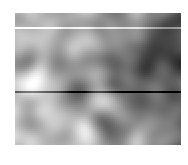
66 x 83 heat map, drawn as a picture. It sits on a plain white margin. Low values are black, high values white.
The field climbs toward the left. The middle right is the ninth with the lowest average. Rows 8 and 40 stand out from the rest.
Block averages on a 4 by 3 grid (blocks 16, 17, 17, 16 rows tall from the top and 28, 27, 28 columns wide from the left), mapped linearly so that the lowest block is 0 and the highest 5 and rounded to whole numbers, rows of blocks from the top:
5 4 1
4 3 0
5 3 1
5 4 3
